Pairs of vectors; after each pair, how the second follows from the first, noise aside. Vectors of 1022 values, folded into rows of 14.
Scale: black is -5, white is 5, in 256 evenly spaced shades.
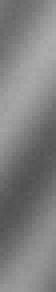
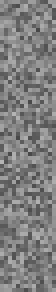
shuffled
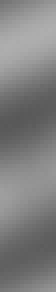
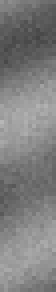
negated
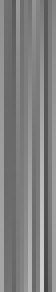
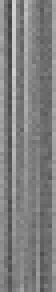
reversed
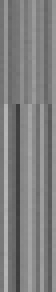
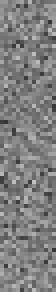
shuffled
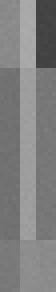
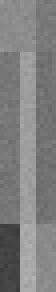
reversed
